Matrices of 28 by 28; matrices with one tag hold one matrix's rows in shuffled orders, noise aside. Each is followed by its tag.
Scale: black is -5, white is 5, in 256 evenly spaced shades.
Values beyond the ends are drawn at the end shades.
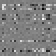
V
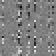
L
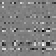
V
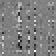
L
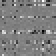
V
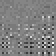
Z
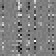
L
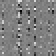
L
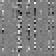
L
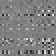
Z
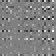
Z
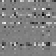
V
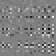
Z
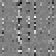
L
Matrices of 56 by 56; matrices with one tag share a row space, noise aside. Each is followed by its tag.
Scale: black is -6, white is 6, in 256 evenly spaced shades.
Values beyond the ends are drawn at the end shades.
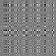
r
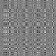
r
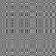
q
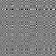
q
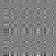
r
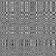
q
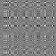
r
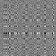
r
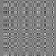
r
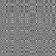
q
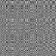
q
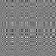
q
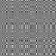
q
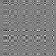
r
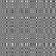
q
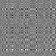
q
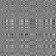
q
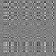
r
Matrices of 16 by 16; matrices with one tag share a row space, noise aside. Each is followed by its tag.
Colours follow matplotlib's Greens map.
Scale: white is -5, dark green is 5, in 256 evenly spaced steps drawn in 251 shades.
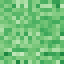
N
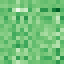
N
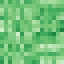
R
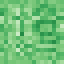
R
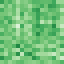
R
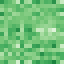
R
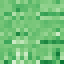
N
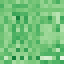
N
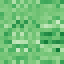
N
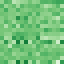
N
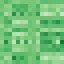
N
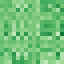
N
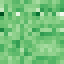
R
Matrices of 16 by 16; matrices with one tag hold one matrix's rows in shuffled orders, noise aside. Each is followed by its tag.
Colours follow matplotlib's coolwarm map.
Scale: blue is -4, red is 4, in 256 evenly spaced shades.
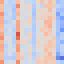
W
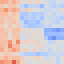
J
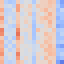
W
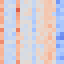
W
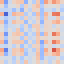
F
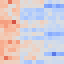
J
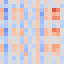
F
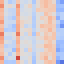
W
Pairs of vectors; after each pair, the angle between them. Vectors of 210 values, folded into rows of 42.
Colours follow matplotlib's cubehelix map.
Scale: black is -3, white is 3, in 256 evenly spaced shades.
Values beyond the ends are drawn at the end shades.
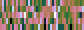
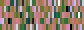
orthogonal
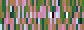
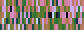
nearly opposite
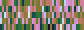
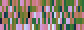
nearly opposite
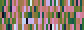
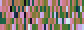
orthogonal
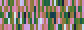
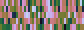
partly opposed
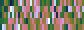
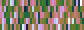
orthogonal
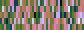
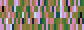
nearly opposite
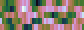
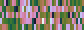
partly aligned
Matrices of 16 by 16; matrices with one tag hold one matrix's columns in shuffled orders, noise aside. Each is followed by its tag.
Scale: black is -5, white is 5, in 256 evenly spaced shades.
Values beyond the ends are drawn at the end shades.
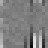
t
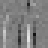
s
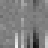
t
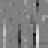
s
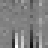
t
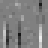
s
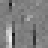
s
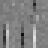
s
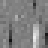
s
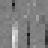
s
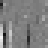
s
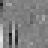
s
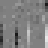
s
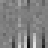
t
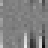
t
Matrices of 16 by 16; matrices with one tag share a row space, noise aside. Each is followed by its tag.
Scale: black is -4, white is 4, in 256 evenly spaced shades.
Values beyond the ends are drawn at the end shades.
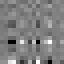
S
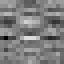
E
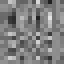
S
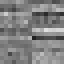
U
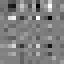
S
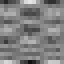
E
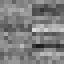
U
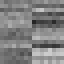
U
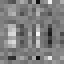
S
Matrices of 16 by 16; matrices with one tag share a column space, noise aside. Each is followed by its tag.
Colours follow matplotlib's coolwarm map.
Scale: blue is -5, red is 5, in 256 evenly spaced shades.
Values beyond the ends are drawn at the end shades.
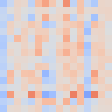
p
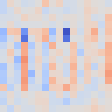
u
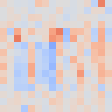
u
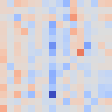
p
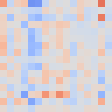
p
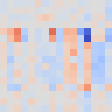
u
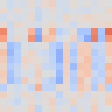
u
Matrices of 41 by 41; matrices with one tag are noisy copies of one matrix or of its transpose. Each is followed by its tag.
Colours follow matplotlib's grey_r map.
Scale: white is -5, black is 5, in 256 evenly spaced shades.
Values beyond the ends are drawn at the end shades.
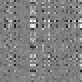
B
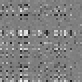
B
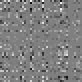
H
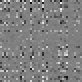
H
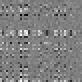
B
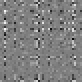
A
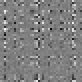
A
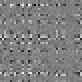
A
